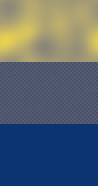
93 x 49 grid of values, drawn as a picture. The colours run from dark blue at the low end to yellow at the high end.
It is made of 3 by 1 panels. Panel 1,1: high, smooth. Panel 2,1: low, checkered, faint in contrast. Panel 3,1: very low, flat.
